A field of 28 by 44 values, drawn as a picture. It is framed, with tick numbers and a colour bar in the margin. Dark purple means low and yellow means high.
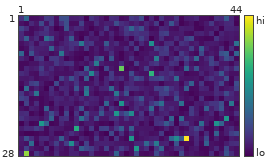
Mirror symmetry: none. Slope: none. Grain: fine. Average level on the scale: 10%. Odd rows or columns: none. Histogram: skewed, a long tail of high values. Stripes: none.
